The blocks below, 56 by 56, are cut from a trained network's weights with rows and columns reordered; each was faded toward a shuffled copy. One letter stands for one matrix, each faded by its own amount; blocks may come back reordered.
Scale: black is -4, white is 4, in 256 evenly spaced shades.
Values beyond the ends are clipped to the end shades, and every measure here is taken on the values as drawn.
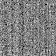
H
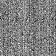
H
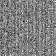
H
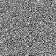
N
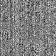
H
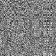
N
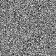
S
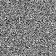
S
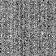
H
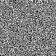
S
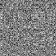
N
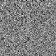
N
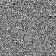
N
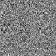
N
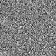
N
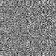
N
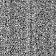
H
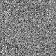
N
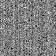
H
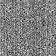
H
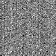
H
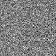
N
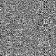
N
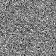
S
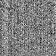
H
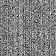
H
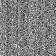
H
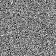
S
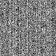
H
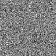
N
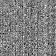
H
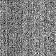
H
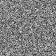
S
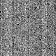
H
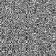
N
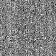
H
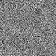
N
